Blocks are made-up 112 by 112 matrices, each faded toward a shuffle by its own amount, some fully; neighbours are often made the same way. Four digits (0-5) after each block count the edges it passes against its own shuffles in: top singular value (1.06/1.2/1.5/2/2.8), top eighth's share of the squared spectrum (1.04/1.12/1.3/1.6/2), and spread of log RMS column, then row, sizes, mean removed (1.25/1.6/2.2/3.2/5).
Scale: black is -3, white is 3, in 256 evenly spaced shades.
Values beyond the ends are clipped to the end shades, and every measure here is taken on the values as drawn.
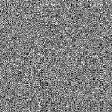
4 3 2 2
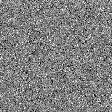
2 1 0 0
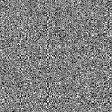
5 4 3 3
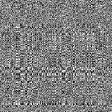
5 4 3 3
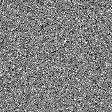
1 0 0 0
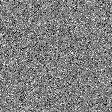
2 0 0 0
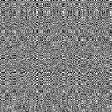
5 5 4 4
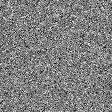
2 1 0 0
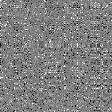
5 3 2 2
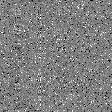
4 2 1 0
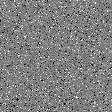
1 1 0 0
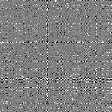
5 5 3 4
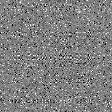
4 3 2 2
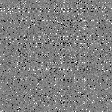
4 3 2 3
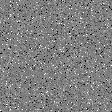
2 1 0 0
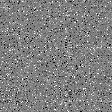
3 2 1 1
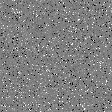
2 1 1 0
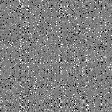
4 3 2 2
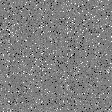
3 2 1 1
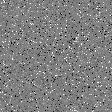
0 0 0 0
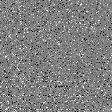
4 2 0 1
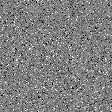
2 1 0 0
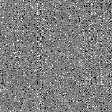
4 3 2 1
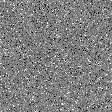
0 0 0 0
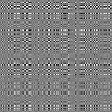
5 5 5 5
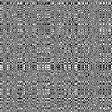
5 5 4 4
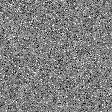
0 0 0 0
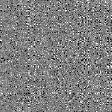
4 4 3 2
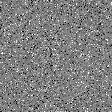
2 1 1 0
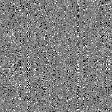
4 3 3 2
